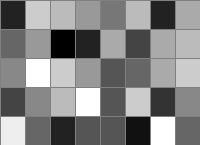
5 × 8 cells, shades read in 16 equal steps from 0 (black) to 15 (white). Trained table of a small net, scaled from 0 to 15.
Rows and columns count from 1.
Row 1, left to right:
2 12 11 9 7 11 2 10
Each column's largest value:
14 15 12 15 10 12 15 12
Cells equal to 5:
4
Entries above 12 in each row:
0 0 1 1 2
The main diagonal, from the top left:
2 9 12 15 5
